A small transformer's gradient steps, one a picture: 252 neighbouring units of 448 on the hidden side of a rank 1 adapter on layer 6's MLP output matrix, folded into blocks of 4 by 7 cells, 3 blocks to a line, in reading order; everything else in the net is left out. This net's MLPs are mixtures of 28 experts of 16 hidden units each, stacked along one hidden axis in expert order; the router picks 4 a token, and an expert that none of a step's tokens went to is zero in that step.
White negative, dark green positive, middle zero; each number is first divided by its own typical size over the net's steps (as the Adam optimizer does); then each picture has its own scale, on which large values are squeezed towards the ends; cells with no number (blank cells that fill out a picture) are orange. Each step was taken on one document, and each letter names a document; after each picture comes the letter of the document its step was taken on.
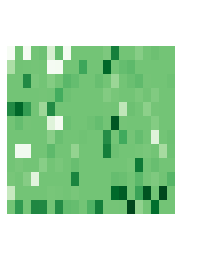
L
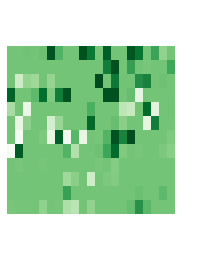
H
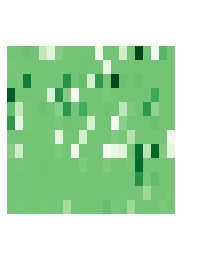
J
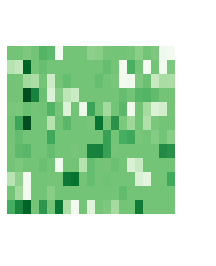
L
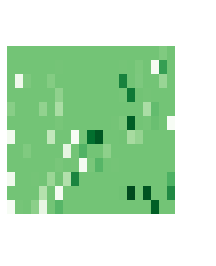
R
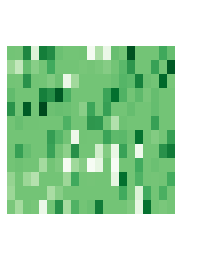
L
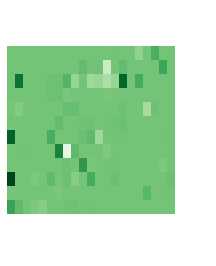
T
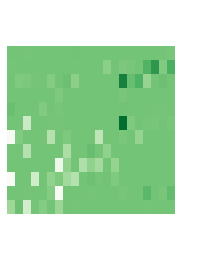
T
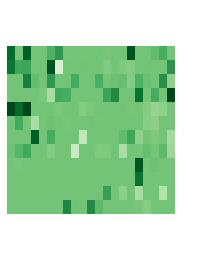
L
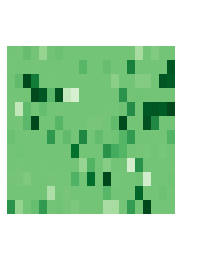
H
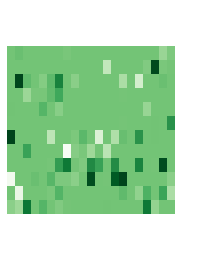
T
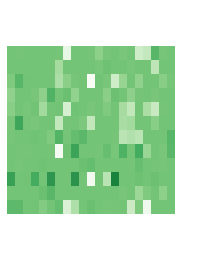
J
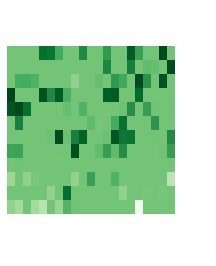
H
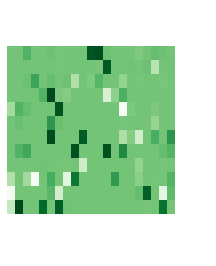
L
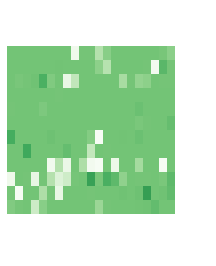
R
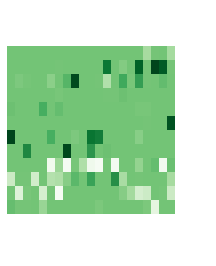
R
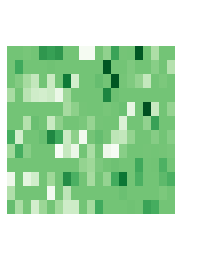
H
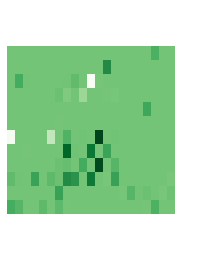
T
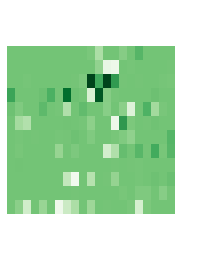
J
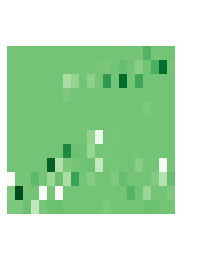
R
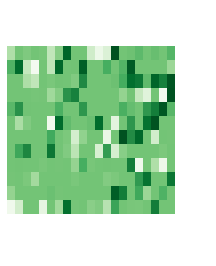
L
